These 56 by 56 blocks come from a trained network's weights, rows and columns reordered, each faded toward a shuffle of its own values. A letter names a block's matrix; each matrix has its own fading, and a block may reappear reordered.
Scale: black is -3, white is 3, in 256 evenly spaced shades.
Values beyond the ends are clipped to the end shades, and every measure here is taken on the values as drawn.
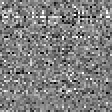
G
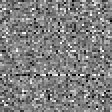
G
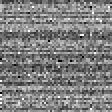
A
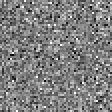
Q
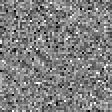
Q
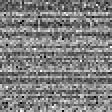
A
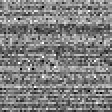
A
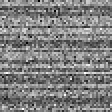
A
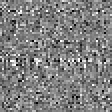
G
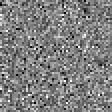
Q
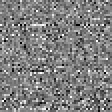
G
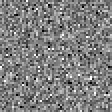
Q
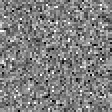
Q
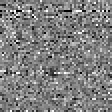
G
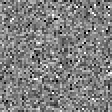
Q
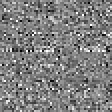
G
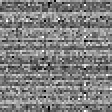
A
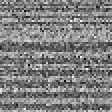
A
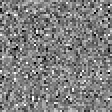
Q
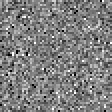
Q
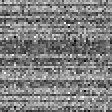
A
